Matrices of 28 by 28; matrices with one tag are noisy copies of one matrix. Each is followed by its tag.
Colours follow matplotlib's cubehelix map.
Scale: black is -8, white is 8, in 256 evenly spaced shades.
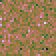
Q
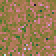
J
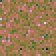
Q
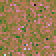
J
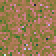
J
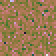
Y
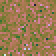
J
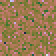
Y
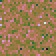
Q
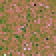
J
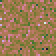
Q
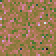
Q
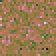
Q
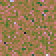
Y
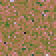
Y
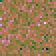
Q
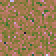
Y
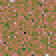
Y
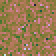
J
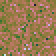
J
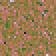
Y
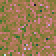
J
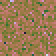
Y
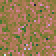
J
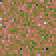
Q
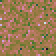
Q
